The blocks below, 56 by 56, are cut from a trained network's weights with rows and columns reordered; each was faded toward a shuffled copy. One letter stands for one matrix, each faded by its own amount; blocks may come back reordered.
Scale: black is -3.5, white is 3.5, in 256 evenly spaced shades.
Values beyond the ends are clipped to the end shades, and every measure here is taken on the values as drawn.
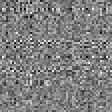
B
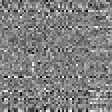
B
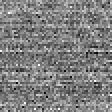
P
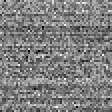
P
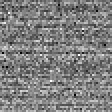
P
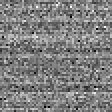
P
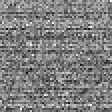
P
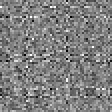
B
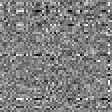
B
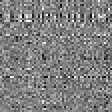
B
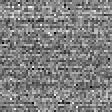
P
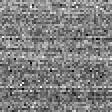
P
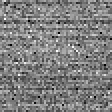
P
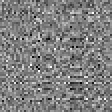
B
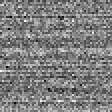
P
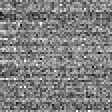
P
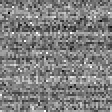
P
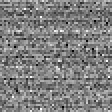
P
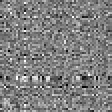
B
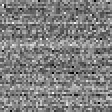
P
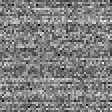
P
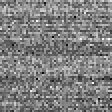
P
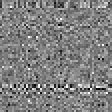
B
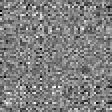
B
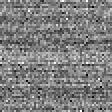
P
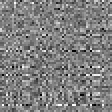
B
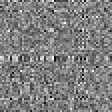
B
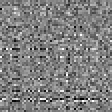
B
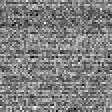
P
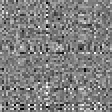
B
